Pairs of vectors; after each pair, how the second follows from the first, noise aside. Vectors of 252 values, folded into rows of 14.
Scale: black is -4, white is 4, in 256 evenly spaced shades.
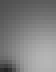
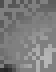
partly zeroed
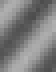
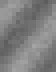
shrunk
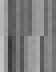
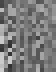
sign-scrambled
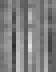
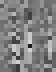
sign-scrambled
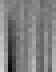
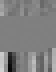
partly zeroed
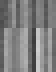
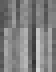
copied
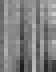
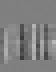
partly zeroed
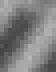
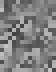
sign-scrambled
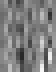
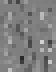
partly zeroed
